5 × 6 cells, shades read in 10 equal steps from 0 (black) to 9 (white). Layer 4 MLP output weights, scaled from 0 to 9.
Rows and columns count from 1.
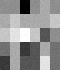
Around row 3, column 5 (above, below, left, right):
6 6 7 5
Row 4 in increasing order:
2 3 4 4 6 6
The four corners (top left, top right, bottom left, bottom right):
5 5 2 4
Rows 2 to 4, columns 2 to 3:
7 6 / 8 9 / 6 2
